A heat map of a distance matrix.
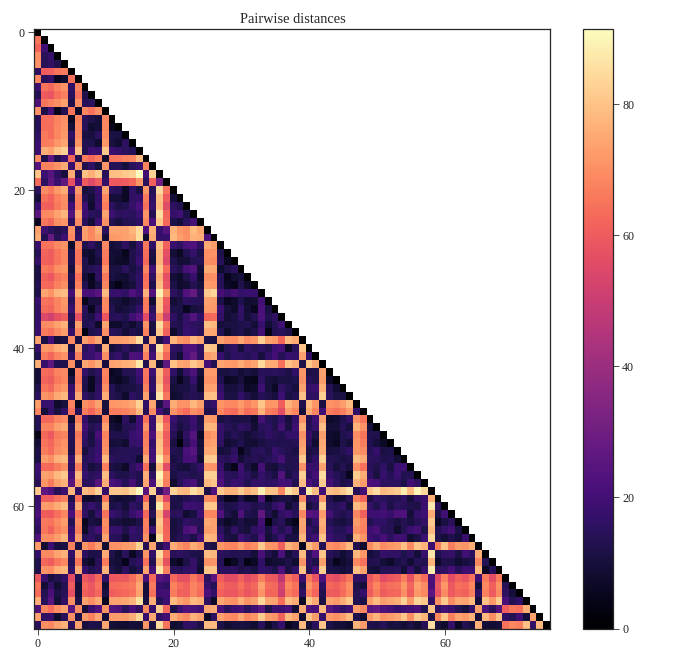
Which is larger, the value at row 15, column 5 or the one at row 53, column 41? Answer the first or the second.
the first
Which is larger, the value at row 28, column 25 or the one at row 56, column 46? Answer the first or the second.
the first
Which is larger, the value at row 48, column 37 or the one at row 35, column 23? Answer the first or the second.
the first
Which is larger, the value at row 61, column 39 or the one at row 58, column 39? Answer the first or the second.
the first
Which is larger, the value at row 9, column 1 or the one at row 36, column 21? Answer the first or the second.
the first
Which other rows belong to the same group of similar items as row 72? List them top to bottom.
1, 2, 3, 4, 6, 10, 16, 18, 19, 25, 26, 39, 42, 47, 48, 58, 65, 69, 70, 71, 74
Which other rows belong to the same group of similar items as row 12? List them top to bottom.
0, 5, 7, 8, 9, 11, 13, 14, 15, 17, 20, 21, 22, 23, 24, 27, 28, 29, 30, 31, 32, 33, 34, 35, 36, 37, 38, 40, 41, 43, 44, 45, 46, 49, 50, 51, 52, 53, 54, 55, 56, 57, 59, 60, 61, 62, 63, 64, 66, 67, 68, 73, 75
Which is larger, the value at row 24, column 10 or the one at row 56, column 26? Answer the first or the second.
the second
